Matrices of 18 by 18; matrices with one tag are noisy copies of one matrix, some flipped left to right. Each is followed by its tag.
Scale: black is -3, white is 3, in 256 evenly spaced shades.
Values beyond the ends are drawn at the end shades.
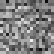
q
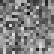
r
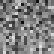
r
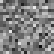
q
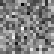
r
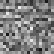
q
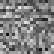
q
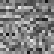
q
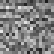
q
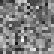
r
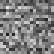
q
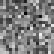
r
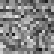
q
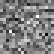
q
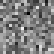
r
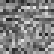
q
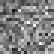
q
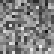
r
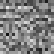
q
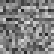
q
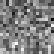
r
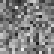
r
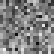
r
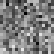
r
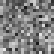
r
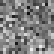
r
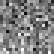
r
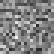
q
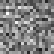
q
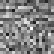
q
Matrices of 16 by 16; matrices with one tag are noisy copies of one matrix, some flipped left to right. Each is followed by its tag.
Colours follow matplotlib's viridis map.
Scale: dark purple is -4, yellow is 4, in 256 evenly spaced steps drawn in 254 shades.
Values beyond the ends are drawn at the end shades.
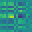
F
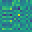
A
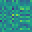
A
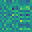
A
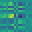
F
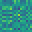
A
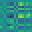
F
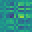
F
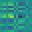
F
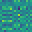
A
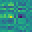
F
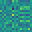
A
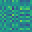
A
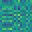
A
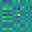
A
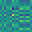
A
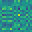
A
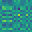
A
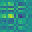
F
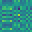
A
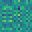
A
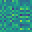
A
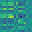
F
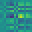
F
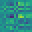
F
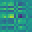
F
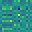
A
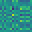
A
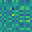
A
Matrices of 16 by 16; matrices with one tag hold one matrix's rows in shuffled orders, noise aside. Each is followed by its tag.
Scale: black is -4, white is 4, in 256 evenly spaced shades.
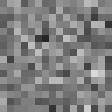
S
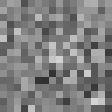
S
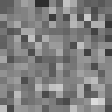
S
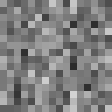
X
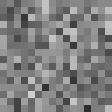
X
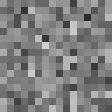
X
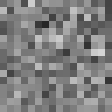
S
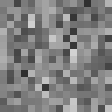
X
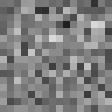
S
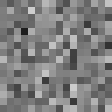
X
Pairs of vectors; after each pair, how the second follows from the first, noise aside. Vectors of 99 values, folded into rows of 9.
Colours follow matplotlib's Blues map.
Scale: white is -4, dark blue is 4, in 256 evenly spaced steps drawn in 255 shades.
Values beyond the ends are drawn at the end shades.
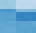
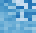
sign-scrambled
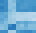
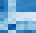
scaled up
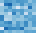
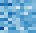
sign-scrambled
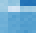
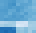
reversed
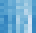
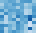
sign-scrambled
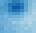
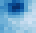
scaled up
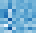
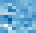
sign-scrambled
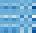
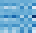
negated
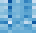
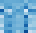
reversed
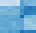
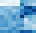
scaled up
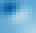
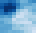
scaled up
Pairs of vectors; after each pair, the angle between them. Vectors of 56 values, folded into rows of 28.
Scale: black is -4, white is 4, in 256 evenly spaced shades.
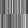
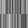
nearly opposite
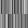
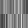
partly opposed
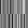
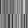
nearly parallel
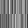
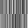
nearly opposite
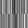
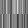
partly opposed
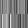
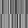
partly aligned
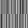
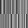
partly opposed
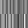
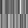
orthogonal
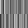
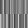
nearly opposite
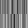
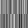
nearly opposite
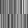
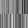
nearly opposite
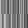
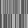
partly opposed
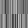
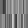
orthogonal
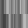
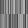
orthogonal
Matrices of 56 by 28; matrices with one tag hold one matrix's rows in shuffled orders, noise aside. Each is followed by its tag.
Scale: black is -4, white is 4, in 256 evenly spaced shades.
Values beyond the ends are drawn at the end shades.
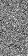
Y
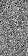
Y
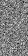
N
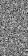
N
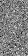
Y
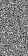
N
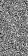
Y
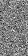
Y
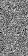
Y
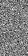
N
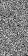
N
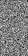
N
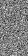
N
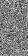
Y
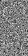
N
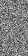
N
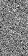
Y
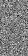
N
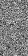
Y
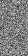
Y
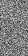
N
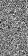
Y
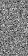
N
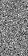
N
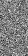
Y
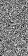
Y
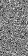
Y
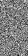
N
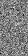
Y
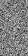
Y
